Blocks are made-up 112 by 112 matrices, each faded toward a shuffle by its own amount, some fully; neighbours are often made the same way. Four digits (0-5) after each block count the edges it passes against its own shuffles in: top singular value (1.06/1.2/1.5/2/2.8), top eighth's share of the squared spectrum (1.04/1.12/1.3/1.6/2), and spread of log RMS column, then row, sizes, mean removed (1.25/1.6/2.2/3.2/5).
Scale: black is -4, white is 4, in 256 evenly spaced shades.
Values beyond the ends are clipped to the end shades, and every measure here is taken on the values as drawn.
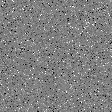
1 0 0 0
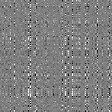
5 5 4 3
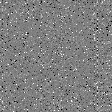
3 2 1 0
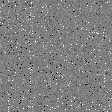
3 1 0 0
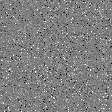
3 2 1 0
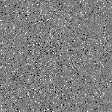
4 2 2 1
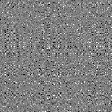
5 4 3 3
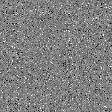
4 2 1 1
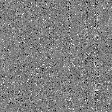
1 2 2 1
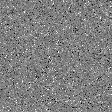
0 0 0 0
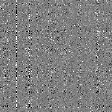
3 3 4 2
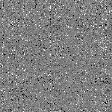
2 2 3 2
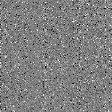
2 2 3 2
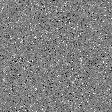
0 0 0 0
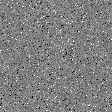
0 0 0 0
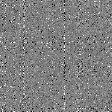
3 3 3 2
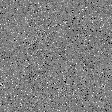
0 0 1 0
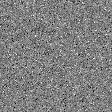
0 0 0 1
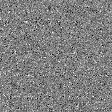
1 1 0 2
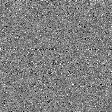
1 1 0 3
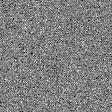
0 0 0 1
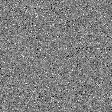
0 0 0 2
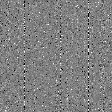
3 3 3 0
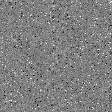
1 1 2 0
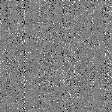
2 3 3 2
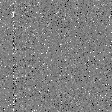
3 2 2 0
